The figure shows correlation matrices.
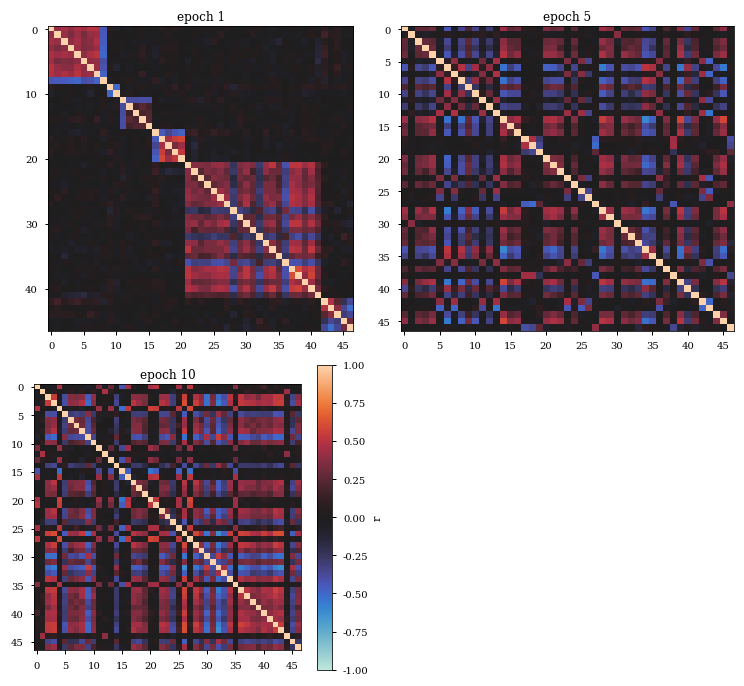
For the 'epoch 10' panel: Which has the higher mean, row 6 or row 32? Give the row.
6
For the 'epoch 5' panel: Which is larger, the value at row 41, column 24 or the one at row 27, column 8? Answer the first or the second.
the first
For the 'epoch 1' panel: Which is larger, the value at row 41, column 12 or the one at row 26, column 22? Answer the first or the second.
the second
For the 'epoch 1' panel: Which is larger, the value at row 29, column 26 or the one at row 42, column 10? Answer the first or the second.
the first
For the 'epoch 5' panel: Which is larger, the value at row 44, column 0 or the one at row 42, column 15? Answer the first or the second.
the first
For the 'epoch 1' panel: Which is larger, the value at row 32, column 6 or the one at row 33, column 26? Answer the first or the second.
the second
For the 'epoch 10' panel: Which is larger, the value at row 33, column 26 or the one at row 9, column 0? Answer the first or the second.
the second
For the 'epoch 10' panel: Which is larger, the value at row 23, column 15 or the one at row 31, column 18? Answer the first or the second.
the second
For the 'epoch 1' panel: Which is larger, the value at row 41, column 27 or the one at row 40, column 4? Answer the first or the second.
the first
